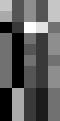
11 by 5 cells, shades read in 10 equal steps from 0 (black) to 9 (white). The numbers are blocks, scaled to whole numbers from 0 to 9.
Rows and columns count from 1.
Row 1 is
7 3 5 3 7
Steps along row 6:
down up down up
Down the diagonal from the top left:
7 3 9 2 5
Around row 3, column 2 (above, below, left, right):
3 0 0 9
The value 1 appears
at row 9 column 4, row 10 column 4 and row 11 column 4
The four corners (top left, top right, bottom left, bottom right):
7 7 0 4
